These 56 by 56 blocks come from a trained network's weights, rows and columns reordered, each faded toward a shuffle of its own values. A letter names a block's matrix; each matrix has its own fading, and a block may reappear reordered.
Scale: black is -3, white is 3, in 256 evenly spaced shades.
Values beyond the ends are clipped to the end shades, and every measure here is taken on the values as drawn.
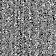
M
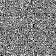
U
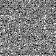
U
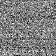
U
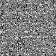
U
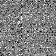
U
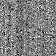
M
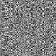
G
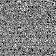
U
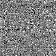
U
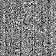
M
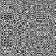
G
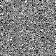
U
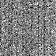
M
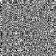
G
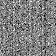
M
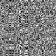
G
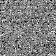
U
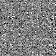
U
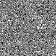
U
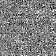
U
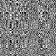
G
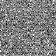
U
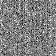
M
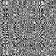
G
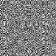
G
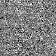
U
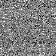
U
